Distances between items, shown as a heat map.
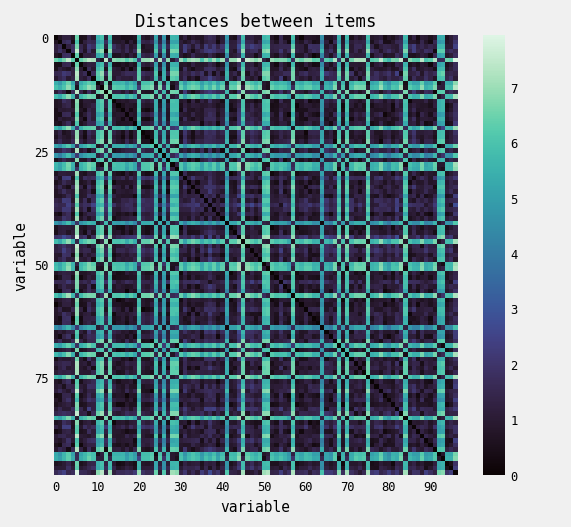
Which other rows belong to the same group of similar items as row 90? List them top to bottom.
0, 1, 2, 3, 4, 6, 7, 8, 9, 12, 14, 15, 16, 17, 18, 19, 21, 22, 23, 25, 27, 30, 31, 32, 33, 34, 35, 36, 37, 38, 39, 40, 42, 43, 44, 46, 47, 48, 49, 52, 53, 54, 55, 56, 58, 59, 60, 61, 62, 63, 65, 66, 67, 69, 71, 72, 73, 74, 76, 77, 78, 79, 80, 81, 82, 83, 85, 86, 87, 88, 89, 91, 94, 95, 96
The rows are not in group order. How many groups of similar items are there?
2
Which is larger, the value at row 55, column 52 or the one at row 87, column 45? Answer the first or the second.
the second
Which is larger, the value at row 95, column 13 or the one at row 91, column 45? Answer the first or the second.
the second
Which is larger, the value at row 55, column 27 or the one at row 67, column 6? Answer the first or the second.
the second
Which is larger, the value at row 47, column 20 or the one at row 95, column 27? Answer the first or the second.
the first
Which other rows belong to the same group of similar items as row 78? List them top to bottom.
0, 1, 2, 3, 4, 6, 7, 8, 9, 12, 14, 15, 16, 17, 18, 19, 21, 22, 23, 25, 27, 30, 31, 32, 33, 34, 35, 36, 37, 38, 39, 40, 42, 43, 44, 46, 47, 48, 49, 52, 53, 54, 55, 56, 58, 59, 60, 61, 62, 63, 65, 66, 67, 69, 71, 72, 73, 74, 76, 77, 79, 80, 81, 82, 83, 85, 86, 87, 88, 89, 90, 91, 94, 95, 96
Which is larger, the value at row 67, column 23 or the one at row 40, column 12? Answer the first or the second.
the second
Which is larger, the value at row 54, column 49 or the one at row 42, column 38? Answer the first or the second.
the first
